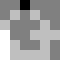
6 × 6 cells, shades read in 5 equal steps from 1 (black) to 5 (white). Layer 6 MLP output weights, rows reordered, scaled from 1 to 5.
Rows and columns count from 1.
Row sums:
16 20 20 23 22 24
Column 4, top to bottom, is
3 4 3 4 3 4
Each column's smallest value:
3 3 1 3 3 3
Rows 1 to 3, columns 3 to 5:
1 3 3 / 3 4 3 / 3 3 4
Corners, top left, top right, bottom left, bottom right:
3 3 5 3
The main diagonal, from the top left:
3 4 3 4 4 3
